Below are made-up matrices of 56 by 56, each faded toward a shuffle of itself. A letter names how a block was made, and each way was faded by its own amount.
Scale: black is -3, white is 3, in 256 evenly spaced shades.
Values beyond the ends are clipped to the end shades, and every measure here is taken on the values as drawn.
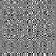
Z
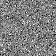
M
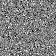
M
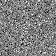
M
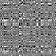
Z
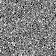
M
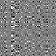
Z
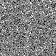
M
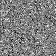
M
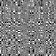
Z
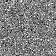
M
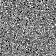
M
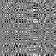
Z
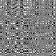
Z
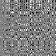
Z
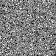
M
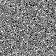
M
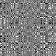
Z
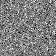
M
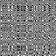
Z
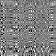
Z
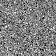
M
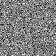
M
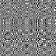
Z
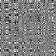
Z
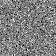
M
